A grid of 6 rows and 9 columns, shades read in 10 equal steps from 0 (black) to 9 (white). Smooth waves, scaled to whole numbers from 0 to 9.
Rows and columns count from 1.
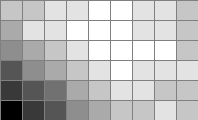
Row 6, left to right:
0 2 3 5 6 7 7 8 7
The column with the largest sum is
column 6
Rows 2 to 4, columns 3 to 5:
8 9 9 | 7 8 9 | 6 7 8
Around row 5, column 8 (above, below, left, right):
8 8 8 7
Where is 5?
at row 3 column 1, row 4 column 2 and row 6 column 4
